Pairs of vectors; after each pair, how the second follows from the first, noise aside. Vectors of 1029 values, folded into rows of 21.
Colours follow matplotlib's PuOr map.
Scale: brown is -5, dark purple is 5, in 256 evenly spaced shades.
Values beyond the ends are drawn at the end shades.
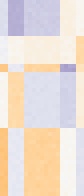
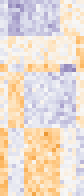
copied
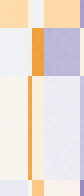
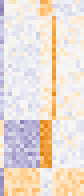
reversed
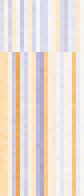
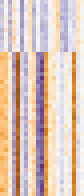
scaled up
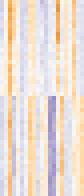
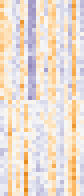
reversed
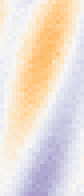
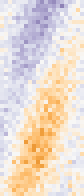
reversed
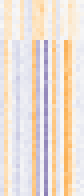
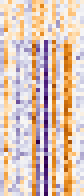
scaled up
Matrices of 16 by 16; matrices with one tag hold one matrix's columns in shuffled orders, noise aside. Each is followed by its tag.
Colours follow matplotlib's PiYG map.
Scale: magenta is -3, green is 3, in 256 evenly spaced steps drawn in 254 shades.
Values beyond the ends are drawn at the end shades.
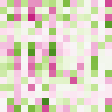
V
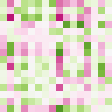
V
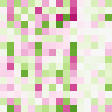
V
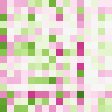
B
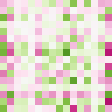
B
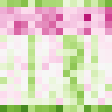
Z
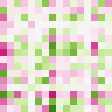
B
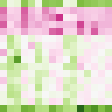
Z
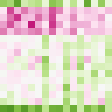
Z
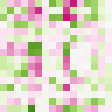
V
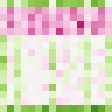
Z
